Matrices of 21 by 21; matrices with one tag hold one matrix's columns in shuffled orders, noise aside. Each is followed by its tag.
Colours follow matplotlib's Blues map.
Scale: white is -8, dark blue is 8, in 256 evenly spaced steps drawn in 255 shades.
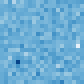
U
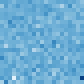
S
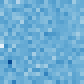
U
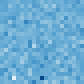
S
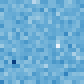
U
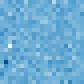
U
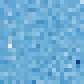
U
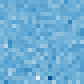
S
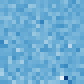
S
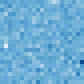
U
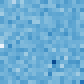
U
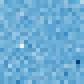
U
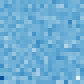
S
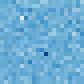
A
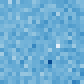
U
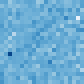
A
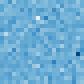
A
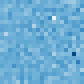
A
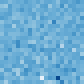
S
